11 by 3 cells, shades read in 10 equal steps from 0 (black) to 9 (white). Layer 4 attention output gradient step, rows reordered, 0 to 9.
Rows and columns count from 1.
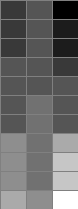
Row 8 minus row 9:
0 0 -1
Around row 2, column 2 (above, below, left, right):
3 3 2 1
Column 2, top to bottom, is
3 3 3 3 3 4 4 4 4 4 5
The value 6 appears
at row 8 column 3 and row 11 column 1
